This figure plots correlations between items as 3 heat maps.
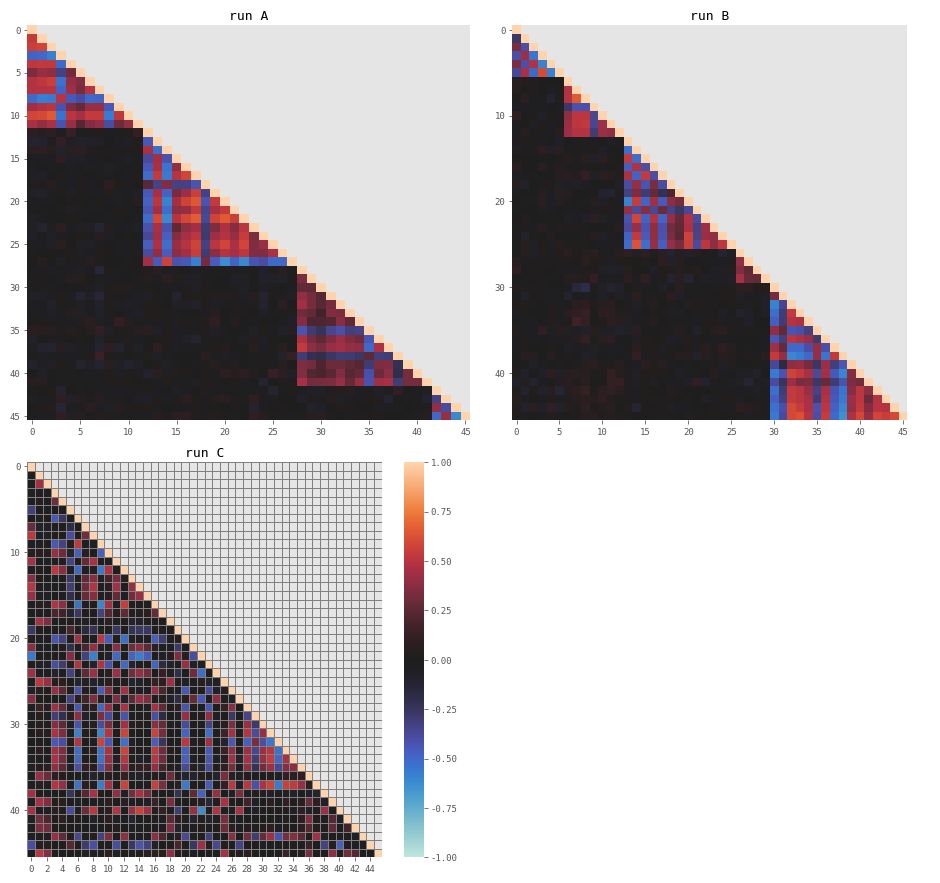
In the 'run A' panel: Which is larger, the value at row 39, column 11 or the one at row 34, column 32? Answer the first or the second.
the second
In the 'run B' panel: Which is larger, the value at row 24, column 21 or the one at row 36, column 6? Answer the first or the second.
the second
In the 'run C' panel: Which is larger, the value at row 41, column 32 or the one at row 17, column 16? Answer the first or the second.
the second
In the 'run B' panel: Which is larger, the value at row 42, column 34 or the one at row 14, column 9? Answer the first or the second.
the first
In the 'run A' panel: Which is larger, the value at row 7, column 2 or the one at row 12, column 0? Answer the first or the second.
the first
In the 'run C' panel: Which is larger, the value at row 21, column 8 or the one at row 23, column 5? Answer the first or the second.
the first
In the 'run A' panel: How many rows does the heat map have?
46
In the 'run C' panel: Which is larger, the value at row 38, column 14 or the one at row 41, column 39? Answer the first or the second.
the first
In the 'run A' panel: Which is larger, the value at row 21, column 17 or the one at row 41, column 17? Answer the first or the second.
the first
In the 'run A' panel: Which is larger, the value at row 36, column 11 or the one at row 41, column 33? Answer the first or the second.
the second
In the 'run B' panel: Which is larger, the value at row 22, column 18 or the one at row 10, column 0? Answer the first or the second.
the first
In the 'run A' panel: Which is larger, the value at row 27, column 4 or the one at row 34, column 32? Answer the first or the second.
the second
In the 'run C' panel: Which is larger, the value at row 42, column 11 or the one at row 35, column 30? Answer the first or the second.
the second
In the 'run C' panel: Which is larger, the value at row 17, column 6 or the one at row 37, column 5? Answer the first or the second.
the second
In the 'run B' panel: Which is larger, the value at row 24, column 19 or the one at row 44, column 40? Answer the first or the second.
the second
